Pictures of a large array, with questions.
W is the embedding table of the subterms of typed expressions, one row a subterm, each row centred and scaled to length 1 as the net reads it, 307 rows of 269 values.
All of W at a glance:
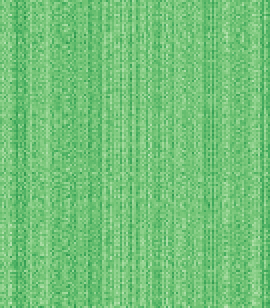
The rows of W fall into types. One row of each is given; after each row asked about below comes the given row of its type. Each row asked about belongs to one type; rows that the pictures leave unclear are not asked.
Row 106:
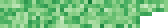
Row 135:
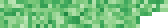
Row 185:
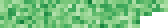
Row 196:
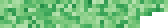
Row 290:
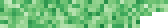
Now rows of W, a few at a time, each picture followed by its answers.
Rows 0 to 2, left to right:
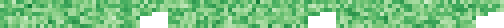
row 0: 135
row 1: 106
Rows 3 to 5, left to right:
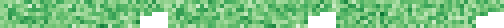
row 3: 185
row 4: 185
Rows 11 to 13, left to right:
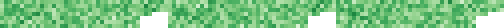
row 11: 135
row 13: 290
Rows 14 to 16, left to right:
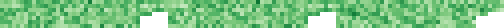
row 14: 106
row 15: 196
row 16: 135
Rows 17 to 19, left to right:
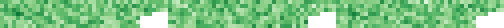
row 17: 135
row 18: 290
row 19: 290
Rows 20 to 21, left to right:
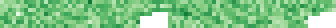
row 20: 196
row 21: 135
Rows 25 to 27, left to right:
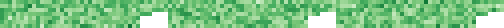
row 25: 106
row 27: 290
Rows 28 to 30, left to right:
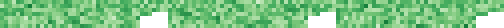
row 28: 135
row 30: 106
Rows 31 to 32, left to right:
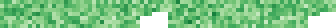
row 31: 135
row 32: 185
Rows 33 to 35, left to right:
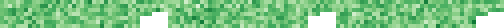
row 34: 196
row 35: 106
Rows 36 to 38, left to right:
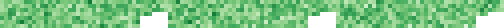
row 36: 185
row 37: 185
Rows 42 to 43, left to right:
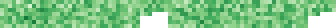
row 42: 196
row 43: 196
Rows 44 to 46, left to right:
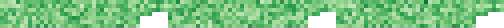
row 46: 196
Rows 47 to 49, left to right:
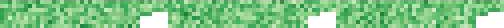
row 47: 106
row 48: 290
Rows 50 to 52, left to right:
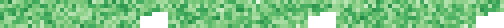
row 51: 185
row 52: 196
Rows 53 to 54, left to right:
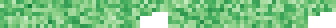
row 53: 135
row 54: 196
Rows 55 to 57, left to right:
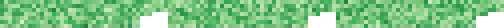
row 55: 290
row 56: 196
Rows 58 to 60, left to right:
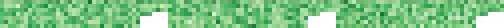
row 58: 290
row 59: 135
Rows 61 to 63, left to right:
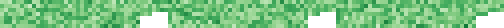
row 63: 106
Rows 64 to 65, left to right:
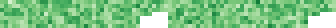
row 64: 135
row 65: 185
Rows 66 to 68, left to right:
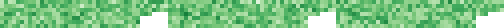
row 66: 135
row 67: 290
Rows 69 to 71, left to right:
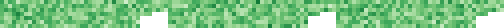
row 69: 290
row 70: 290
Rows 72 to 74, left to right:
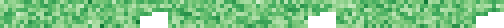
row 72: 106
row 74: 196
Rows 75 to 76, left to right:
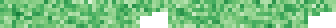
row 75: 290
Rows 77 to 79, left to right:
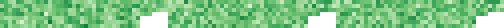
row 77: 135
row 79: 135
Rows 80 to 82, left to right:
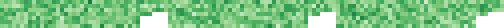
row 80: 106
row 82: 135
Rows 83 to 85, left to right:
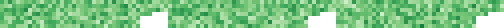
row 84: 135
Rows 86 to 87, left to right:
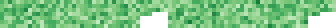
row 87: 185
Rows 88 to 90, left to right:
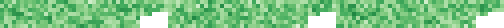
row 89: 196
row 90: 135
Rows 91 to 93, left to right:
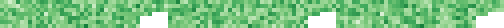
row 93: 135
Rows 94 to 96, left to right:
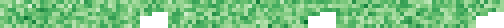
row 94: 196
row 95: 106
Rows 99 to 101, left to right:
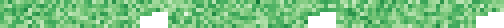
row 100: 196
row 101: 290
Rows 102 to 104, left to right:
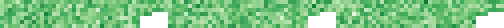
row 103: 135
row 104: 196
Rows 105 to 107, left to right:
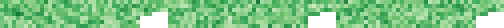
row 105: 135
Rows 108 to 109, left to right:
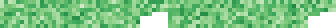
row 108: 135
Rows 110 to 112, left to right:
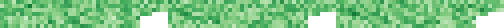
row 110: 135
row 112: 135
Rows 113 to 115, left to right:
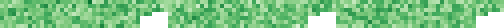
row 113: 185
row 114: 196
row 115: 196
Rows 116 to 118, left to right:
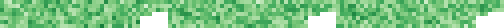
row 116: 290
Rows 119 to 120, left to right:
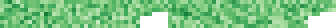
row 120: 135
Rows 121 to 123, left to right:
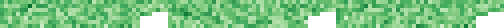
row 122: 135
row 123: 106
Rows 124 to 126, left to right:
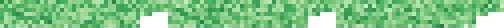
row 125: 196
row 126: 185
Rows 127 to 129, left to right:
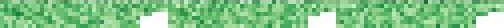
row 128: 290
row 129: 290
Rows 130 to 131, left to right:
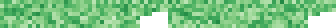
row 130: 135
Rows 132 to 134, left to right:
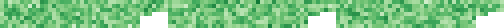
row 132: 135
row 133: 290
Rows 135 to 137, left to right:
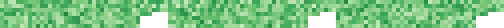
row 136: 290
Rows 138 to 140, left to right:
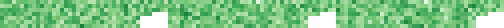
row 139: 290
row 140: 290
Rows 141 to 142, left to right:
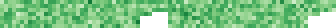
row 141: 106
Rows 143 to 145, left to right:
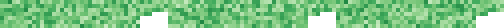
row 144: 196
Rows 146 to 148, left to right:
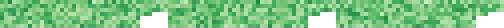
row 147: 106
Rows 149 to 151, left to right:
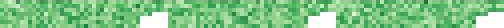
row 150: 135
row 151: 196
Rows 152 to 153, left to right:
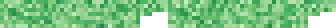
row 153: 290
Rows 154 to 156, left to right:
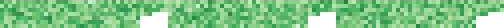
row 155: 196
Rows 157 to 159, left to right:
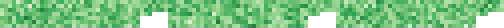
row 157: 196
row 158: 135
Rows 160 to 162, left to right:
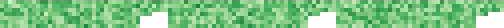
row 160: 135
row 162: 196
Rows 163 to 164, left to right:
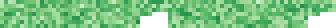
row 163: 135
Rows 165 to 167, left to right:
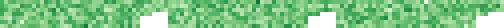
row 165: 290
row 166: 196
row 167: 185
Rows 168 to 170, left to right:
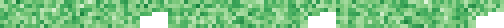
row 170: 290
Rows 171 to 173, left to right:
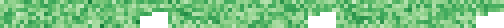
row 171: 106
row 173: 185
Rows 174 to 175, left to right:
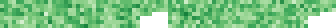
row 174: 135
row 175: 290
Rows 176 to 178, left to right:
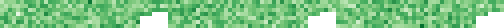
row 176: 196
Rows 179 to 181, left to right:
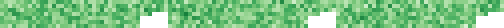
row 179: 196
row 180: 290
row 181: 196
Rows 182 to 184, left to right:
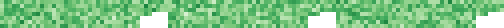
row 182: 135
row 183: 106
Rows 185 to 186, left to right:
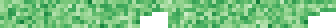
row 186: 106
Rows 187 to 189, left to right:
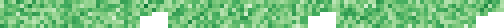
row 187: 135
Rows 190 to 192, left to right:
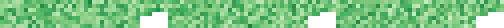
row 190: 196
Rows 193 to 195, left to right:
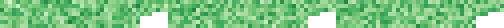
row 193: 290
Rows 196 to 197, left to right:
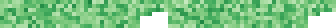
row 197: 196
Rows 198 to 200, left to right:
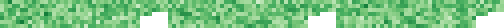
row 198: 185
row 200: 135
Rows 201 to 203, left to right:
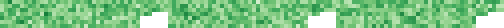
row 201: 185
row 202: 135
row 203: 135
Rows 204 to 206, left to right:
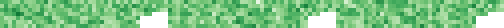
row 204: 135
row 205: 290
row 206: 135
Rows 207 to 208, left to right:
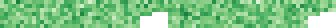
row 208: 290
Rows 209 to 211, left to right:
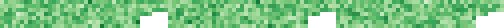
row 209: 106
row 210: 185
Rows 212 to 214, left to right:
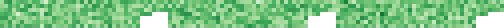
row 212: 106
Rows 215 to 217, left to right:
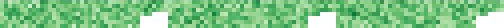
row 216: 196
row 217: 135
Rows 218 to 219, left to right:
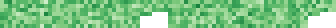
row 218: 106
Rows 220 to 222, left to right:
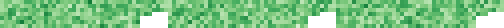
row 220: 185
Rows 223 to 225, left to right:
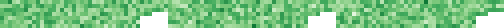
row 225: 196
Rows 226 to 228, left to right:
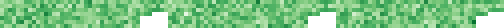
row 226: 196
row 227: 196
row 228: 106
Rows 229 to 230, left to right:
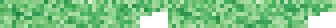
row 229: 290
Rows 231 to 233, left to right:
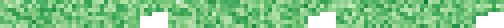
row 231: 196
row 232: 135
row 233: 196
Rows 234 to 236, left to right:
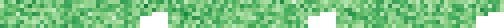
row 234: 135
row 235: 290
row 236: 196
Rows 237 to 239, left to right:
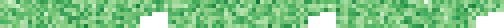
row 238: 290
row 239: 290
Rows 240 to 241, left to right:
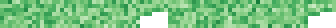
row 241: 106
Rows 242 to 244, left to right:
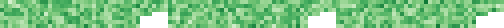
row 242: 135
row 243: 290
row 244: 290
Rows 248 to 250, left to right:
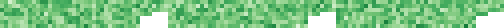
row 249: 185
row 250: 106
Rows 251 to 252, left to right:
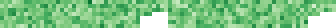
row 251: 185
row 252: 290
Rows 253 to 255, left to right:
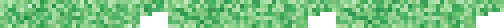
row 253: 196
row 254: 196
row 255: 196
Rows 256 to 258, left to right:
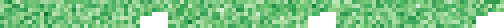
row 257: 185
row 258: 135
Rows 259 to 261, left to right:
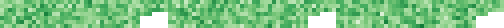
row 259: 196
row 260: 290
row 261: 135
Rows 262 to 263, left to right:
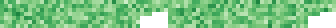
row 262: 290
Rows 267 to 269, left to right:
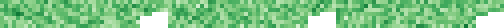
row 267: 135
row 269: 106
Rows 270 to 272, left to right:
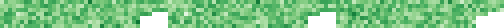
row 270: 106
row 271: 196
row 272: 290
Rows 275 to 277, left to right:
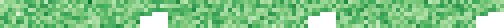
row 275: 196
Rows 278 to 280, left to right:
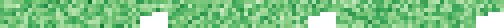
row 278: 290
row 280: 196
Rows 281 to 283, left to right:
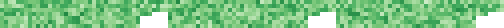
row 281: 135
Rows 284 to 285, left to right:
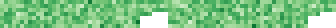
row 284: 106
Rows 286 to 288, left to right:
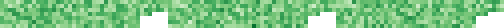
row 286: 196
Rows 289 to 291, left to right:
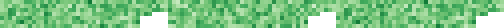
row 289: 185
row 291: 185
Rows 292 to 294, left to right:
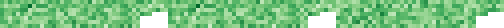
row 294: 196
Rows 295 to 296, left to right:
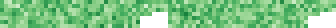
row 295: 290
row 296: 290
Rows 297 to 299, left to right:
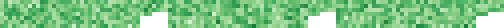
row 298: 135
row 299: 106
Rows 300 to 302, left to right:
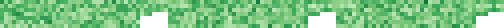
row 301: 106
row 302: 196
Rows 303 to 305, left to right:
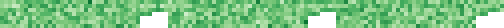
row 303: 196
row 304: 106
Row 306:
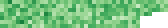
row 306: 185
